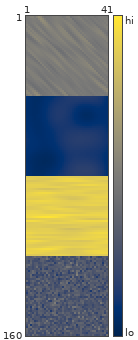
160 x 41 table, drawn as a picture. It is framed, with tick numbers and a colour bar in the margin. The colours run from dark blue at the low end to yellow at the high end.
The table splits into 4 rows of 1 panel. Panel 1,1: middling, slanting down to the right, faint in contrast. Panel 2,1: very low, smooth, faint in contrast. Panel 3,1: very high, streaked across, faint in contrast. Panel 4,1: low, fine-grained.
